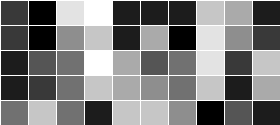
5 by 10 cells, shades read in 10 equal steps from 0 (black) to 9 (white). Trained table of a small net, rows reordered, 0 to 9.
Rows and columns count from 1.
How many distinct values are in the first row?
7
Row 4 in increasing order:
1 1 2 4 4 5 6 6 7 7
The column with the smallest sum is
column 1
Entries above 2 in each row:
4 5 8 7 7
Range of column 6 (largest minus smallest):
6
